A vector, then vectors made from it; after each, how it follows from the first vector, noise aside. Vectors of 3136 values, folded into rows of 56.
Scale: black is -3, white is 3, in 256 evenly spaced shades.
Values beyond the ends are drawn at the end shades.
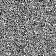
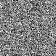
reversed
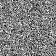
reversed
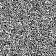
reversed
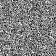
reversed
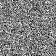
reversed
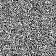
reversed
